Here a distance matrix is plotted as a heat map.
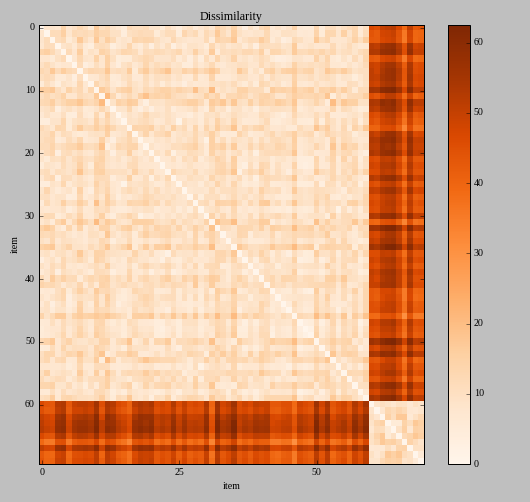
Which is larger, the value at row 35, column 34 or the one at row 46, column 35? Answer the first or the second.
the second
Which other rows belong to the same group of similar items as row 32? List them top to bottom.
0, 1, 2, 3, 4, 5, 6, 7, 8, 9, 10, 11, 12, 13, 14, 15, 16, 17, 18, 19, 20, 21, 22, 23, 24, 25, 26, 27, 28, 29, 30, 31, 33, 34, 35, 36, 37, 38, 39, 40, 41, 42, 43, 44, 45, 46, 47, 48, 49, 50, 51, 52, 53, 54, 55, 56, 57, 58, 59
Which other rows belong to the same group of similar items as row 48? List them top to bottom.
0, 1, 2, 3, 4, 5, 6, 7, 8, 9, 10, 11, 12, 13, 14, 15, 16, 17, 18, 19, 20, 21, 22, 23, 24, 25, 26, 27, 28, 29, 30, 31, 32, 33, 34, 35, 36, 37, 38, 39, 40, 41, 42, 43, 44, 45, 46, 47, 49, 50, 51, 52, 53, 54, 55, 56, 57, 58, 59
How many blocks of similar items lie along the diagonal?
2
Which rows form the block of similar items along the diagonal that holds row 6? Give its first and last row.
0 to 59
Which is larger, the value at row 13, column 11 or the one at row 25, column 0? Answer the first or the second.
the first
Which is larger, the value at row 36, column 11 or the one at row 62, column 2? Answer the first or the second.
the second
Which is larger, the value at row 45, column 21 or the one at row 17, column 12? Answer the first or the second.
the second
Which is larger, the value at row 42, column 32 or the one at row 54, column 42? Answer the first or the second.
the first
